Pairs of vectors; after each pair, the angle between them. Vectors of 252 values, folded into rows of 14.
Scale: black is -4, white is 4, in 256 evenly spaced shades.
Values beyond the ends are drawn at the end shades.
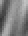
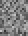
orthogonal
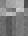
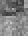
nearly opposite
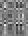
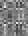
nearly parallel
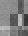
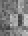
nearly opposite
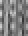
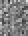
partly aligned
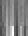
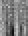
nearly opposite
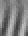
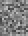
orthogonal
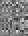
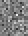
partly aligned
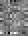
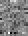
nearly opposite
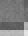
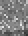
partly opposed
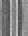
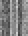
nearly parallel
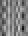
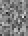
partly opposed
